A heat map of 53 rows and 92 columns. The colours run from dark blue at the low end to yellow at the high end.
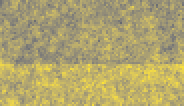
The bottom part is higher, past a seam about 60% of the way down. The histogram is bell-shaped. Overall the values sit about 70% of the way up the scale.
